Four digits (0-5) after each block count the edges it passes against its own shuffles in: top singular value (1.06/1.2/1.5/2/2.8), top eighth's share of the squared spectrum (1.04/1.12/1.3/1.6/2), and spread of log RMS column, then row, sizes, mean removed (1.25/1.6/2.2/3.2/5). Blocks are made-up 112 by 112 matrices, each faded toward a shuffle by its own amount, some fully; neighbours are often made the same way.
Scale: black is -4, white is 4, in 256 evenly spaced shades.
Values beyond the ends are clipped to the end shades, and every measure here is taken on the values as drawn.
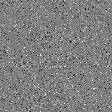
3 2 0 1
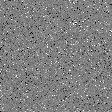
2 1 0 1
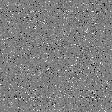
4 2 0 1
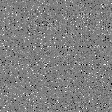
4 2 1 1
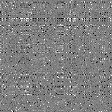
5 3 2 3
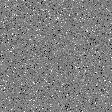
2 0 0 0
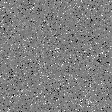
0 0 0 0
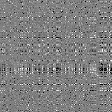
5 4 3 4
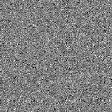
4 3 2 2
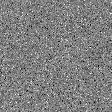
0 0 0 0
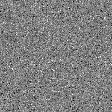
3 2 0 0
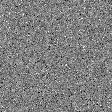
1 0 0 0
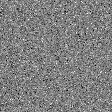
2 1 0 0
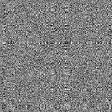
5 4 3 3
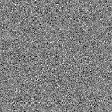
4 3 1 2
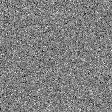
0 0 0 1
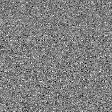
1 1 0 3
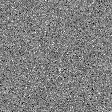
0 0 0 0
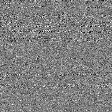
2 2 0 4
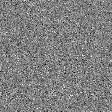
0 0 0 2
